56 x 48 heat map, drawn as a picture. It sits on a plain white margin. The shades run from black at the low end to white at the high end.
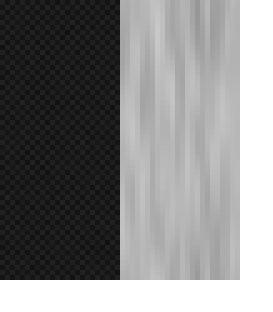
The table splits into one row of 2 panels. Panel 1,1: very low, checkered, faint in contrast. Panel 1,2: high, streaked downward, faint in contrast.
